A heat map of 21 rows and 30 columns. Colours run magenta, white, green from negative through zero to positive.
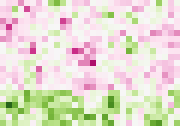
Ninth with the highest average: bottom left. Seam: horizontal, 70% of the way down, the bottom part higher. Average level on the scale: 50%.
